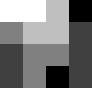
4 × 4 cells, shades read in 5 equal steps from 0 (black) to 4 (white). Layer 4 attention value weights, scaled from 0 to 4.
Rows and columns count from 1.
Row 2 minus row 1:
-2 -1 0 1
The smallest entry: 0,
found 2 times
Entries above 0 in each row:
3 4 4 3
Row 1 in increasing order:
0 3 4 4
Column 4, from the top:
0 1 1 1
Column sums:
8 11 8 3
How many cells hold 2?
4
